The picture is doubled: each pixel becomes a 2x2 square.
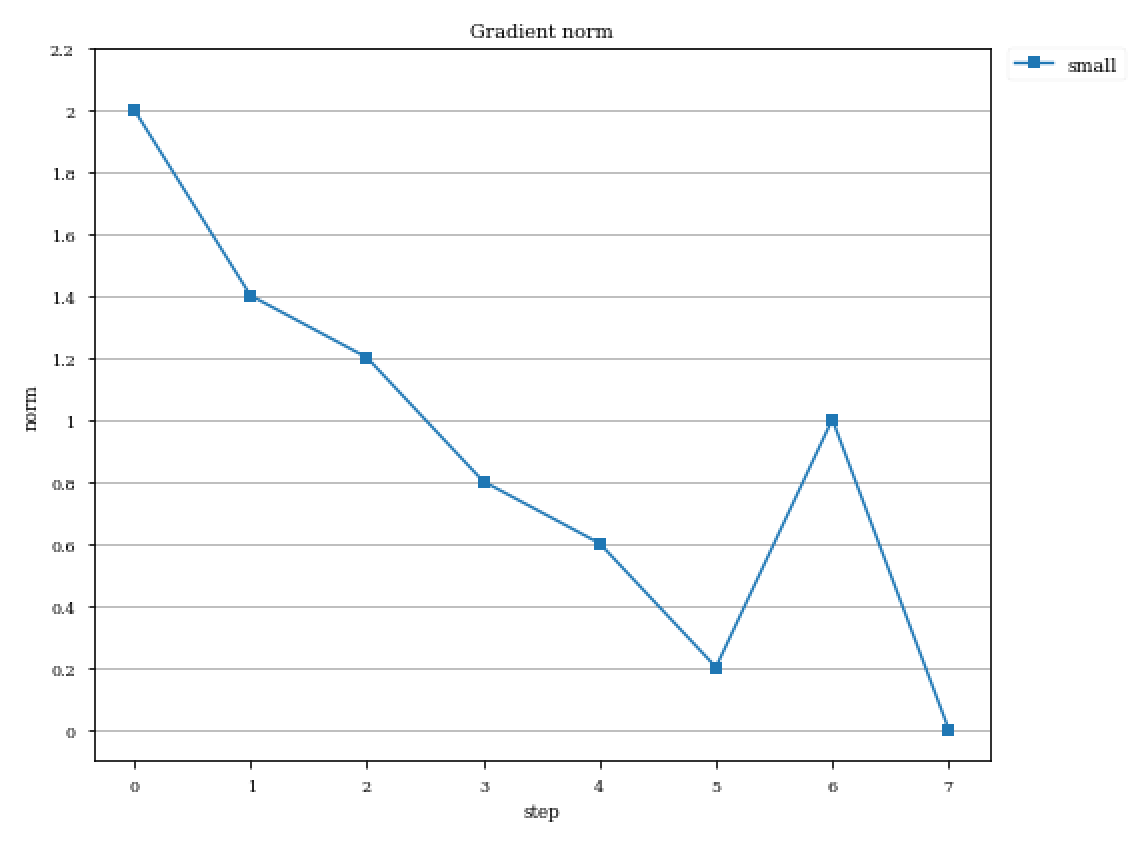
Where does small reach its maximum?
0
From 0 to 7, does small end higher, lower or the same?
lower
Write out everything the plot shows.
Title: Gradient norm
x-axis: step, ticks 0 1 2 3 4 5 6 7
y-axis: norm, ticks 0 0.2 0.4 0.6 0.8 1 1.2 1.4 1.6 1.8 2 2.2
Legend: small
Values:
small: 2 1.4 1.2 0.8 0.6 0.2 1 0
